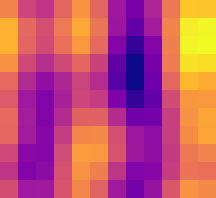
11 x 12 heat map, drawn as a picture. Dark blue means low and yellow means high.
Lone odd cells: none. Ninth with the highest average: top right. Ninth with the lowest average: centre. Stripes: upright, repeating 2 times.
